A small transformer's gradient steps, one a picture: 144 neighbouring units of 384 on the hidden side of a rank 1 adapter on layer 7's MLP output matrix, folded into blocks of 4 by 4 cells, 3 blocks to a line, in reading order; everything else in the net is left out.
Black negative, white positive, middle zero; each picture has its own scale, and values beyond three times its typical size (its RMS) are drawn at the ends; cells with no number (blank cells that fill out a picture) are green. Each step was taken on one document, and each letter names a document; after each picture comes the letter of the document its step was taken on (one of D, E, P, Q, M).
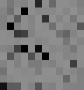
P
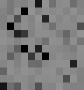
P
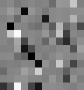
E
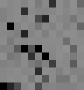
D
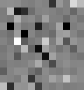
E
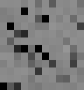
D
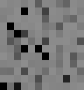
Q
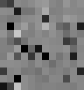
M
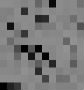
D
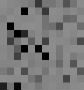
Q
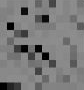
D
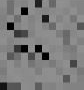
P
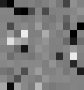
M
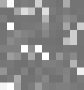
M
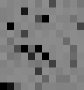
D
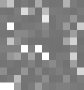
M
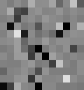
E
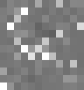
E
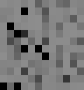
Q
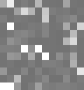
M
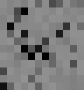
E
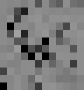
E
